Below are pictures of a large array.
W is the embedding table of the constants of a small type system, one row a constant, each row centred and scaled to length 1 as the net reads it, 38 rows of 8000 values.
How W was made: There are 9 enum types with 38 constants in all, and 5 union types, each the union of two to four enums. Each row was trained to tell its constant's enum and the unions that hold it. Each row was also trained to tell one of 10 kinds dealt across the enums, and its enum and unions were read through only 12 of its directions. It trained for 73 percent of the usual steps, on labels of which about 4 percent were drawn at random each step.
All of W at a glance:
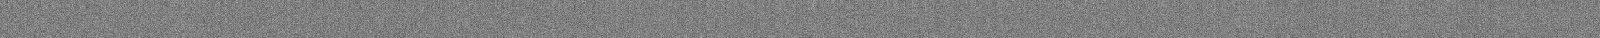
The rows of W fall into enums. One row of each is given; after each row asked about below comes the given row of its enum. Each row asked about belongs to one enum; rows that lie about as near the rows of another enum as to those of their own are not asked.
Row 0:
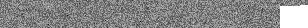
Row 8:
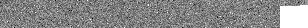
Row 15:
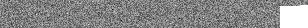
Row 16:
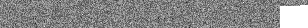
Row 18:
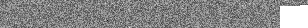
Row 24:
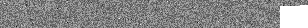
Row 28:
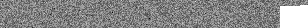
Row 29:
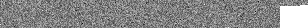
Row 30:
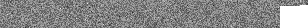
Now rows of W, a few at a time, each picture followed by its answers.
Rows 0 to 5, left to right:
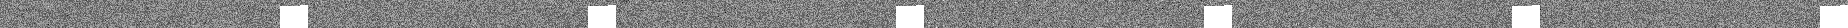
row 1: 30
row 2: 0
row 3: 29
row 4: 28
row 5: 0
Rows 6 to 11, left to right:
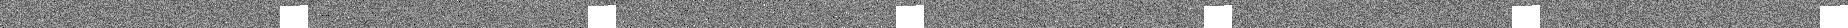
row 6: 18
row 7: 8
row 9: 0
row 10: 28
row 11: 0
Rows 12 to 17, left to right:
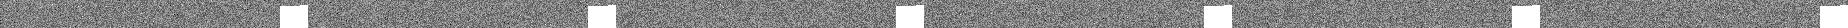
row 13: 16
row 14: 28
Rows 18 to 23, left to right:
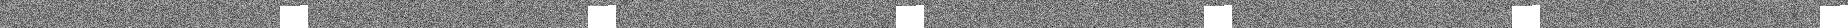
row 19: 16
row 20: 29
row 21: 18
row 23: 30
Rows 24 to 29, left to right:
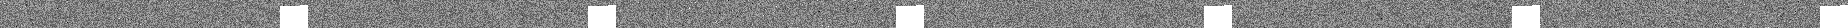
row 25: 18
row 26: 29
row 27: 18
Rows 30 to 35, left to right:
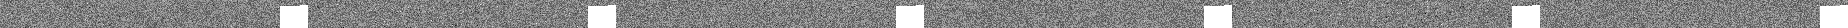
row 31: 15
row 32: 15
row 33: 0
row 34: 29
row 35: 28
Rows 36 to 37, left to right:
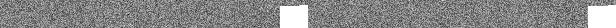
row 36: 30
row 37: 28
